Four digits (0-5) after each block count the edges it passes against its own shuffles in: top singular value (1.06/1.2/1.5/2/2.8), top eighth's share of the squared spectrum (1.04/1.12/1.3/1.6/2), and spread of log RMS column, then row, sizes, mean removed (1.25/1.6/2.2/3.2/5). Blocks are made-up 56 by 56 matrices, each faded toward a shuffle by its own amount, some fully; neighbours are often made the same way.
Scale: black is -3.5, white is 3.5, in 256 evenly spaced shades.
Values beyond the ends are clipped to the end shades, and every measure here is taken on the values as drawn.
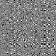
4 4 3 2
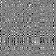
5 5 3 3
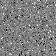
2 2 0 0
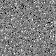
0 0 0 0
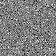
0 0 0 0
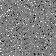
1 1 0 0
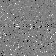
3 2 0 1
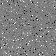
0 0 0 0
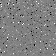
0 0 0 0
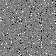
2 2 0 0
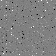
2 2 1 0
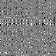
4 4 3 3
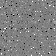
2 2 0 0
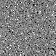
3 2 0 0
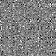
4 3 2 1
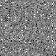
3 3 1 1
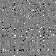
3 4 2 2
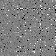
3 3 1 1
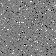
0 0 0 0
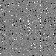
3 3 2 1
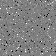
2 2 0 0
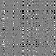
4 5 3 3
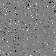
2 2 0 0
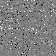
2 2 0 0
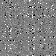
3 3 2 2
